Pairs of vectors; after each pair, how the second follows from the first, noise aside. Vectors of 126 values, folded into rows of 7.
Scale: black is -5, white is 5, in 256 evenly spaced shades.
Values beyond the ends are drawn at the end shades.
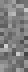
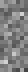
shuffled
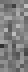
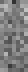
shuffled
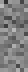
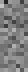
copied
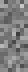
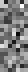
scaled up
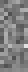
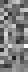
scaled up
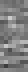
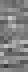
copied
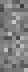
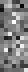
scaled up
